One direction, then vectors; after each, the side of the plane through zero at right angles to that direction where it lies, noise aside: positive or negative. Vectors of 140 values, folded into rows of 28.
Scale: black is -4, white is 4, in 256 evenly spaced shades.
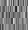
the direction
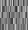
positive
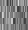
negative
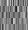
positive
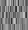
positive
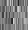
positive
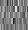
negative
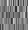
positive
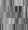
positive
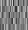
positive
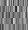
positive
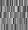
negative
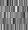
negative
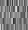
negative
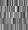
negative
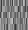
negative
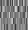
negative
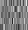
positive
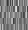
negative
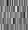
negative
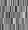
positive
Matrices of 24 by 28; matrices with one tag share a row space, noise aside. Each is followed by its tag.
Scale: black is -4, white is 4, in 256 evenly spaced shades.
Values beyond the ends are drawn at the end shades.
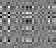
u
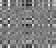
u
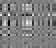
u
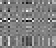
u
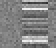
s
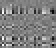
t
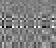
t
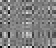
u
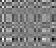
t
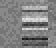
s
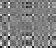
u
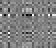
u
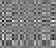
t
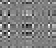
u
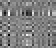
u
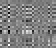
u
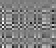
t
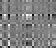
u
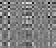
u
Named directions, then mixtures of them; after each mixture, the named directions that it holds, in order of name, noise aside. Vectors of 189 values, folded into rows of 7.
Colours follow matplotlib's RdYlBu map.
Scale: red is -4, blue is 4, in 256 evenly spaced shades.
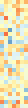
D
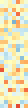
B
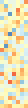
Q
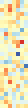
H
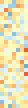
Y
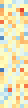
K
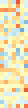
B, H, Y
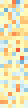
B, Y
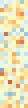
H, K, Q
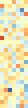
B, K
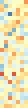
Q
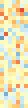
D, H, K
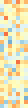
D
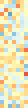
Y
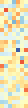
B, Y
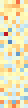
D, H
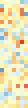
H, K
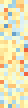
Y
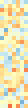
B, H, K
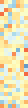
Y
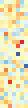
H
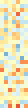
B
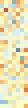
B, Y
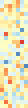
H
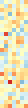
H, Q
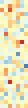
H
